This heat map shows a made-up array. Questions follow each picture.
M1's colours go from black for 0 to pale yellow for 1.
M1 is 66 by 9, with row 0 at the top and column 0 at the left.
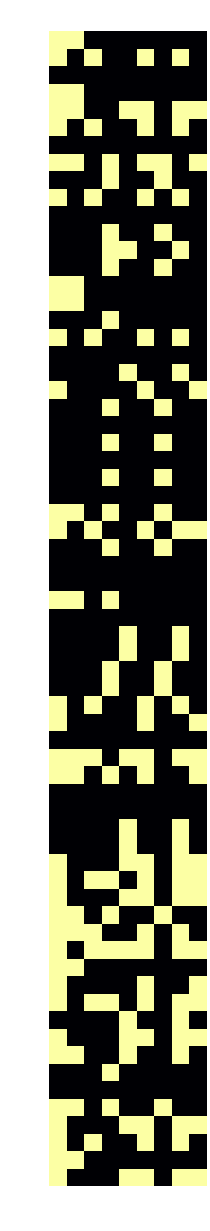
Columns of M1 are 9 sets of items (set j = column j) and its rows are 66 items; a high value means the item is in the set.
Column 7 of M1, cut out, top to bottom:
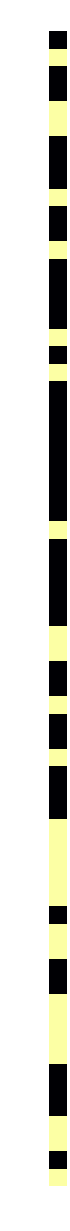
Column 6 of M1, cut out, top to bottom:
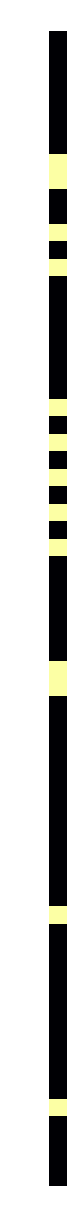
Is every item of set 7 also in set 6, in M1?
no
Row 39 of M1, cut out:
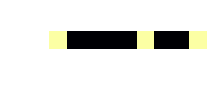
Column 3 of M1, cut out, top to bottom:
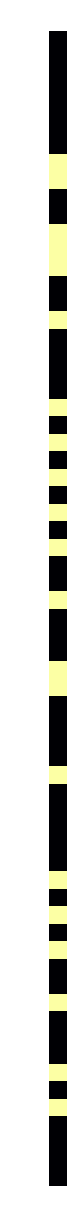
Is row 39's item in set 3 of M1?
no
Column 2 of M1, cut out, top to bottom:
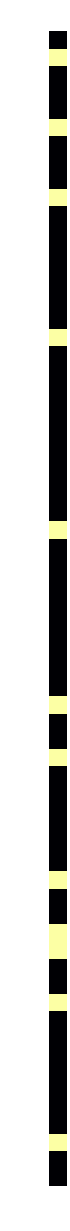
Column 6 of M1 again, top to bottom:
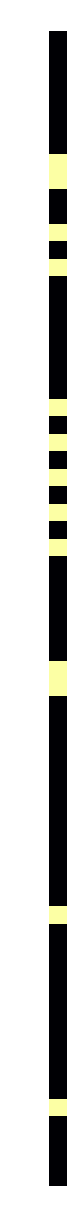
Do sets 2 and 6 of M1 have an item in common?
no
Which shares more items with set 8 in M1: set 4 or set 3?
set 4
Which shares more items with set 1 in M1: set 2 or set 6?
set 6
